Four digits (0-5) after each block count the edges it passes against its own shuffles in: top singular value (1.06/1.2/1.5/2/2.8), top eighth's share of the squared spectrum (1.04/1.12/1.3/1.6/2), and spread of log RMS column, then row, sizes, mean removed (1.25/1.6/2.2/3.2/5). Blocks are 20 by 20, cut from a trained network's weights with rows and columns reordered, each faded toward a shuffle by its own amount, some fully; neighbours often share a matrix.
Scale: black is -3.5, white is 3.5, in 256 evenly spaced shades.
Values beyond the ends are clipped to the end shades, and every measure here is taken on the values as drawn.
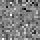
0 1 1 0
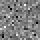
0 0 0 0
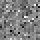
0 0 0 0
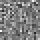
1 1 0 1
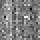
2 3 0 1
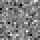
0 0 0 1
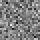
0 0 0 0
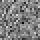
1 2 0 0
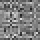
3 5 2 0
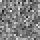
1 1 0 0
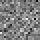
2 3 0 1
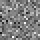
0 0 0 0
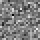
0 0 0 0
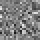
2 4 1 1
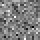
0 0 0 0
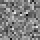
0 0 1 0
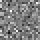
1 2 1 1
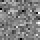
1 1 0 1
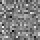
2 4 1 0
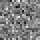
2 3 0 1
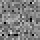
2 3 0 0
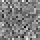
2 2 0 0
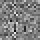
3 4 2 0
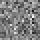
3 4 1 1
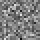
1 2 1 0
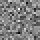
2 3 1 0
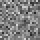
0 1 0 0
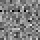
2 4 1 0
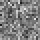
2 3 1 0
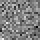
1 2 0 0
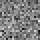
1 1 0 0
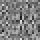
3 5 2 0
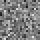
1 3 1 0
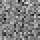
1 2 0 0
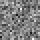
0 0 0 0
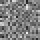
3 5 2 0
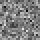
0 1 0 0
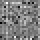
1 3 0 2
